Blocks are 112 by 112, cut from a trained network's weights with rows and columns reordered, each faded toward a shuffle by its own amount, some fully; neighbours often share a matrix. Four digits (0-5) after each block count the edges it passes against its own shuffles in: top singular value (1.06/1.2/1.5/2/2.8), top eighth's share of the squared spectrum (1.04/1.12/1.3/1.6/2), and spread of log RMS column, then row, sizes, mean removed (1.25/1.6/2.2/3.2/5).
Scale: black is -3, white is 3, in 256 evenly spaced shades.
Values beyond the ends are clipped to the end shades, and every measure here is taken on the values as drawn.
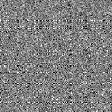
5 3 2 3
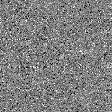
3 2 0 1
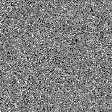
3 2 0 1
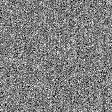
2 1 0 0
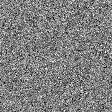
0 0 0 0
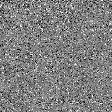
3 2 0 2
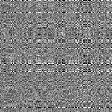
5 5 3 4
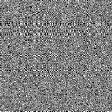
5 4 2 3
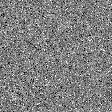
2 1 0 0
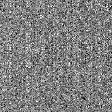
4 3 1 2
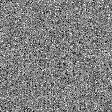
2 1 0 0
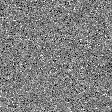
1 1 0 0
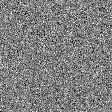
2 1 0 0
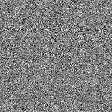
3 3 1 2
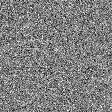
1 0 0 0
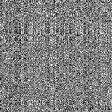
4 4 1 3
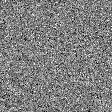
0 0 0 0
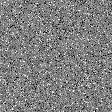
0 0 0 0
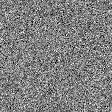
1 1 0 0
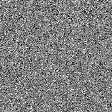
3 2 1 1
